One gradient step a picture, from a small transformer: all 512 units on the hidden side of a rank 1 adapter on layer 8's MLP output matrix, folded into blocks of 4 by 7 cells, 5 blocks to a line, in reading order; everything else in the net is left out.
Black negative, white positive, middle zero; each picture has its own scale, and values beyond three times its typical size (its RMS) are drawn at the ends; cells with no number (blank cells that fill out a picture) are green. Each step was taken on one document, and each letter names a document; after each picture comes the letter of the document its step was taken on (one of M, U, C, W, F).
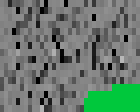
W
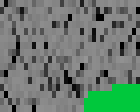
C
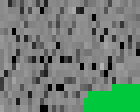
W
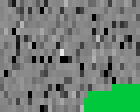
W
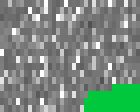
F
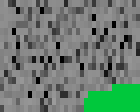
W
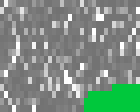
C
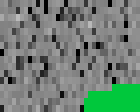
F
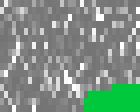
C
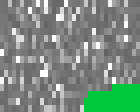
F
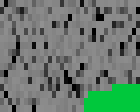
C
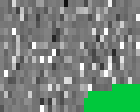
W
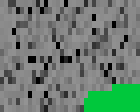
W
